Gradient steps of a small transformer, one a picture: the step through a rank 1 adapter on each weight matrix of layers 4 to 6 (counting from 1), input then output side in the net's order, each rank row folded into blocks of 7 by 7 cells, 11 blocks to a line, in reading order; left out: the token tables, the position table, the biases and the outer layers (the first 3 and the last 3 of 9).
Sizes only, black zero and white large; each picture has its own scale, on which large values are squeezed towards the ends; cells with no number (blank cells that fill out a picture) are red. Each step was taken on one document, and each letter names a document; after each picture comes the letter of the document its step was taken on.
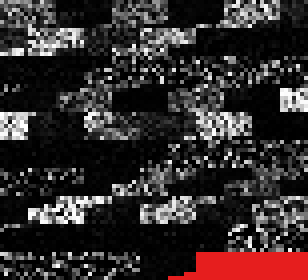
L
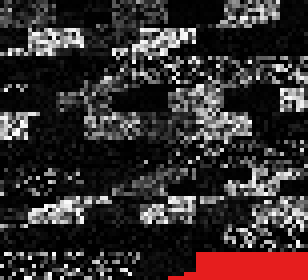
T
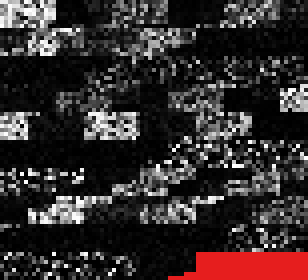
L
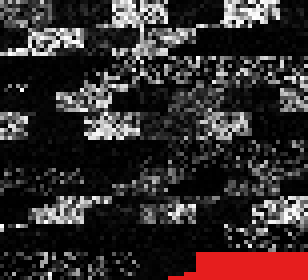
T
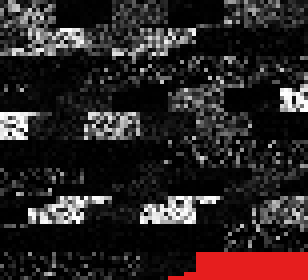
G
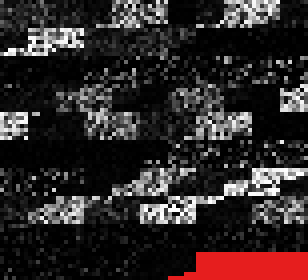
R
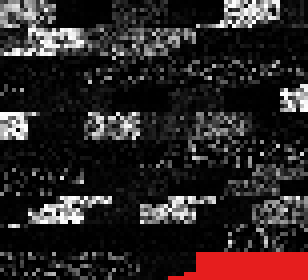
G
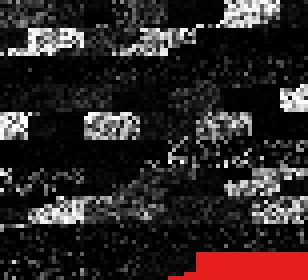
R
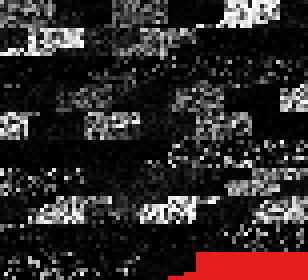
R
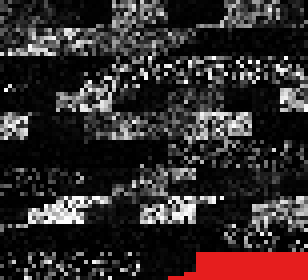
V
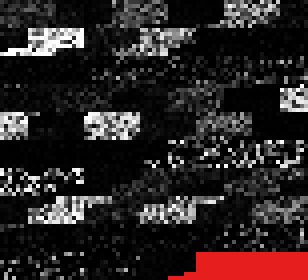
R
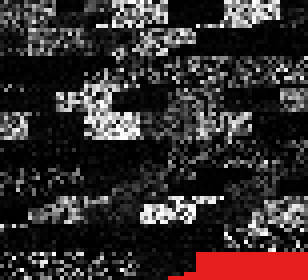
T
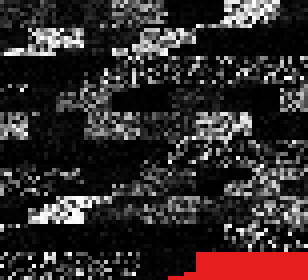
T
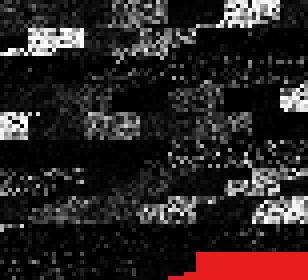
R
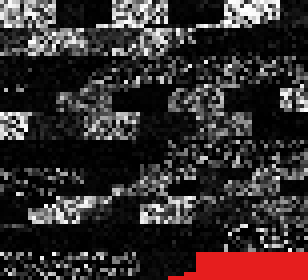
L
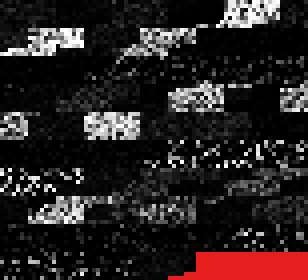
R
